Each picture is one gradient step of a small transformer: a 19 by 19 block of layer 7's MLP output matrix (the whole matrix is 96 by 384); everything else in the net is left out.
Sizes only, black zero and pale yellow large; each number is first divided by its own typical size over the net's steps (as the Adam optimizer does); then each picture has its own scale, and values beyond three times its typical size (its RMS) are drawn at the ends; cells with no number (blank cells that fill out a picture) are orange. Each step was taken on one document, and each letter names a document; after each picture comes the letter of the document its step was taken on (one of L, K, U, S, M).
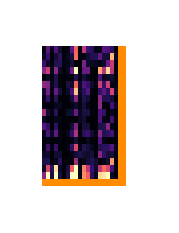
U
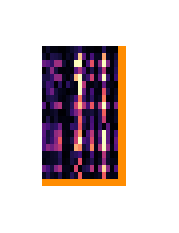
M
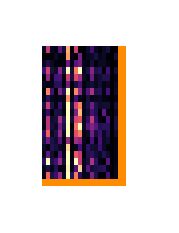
M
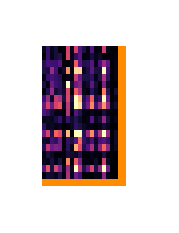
M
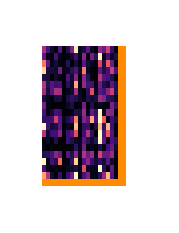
U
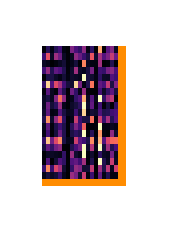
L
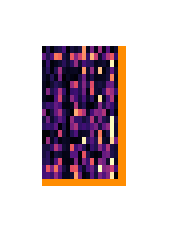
L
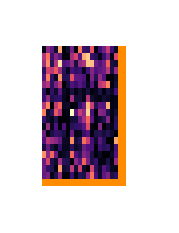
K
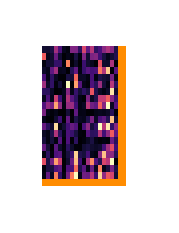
U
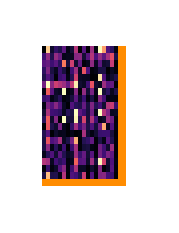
L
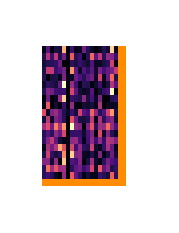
L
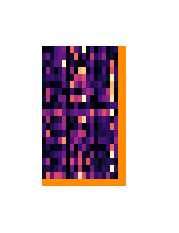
L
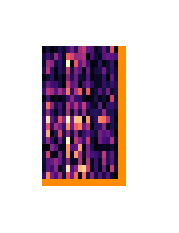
M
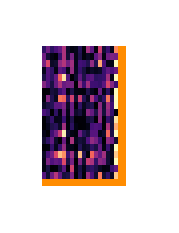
K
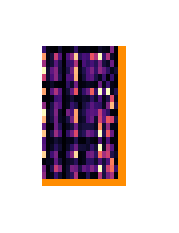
U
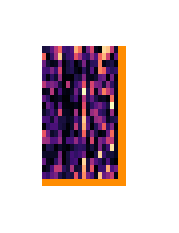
L
